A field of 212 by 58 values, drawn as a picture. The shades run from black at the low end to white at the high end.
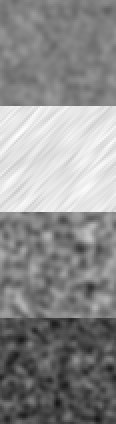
It is made of 4 by 1 panels. Panel 1,1: middling, blotchy, faint in contrast. Panel 2,1: very high, slanting up to the right, faint in contrast. Panel 3,1: middling, blotchy. Panel 4,1: low, blotchy.
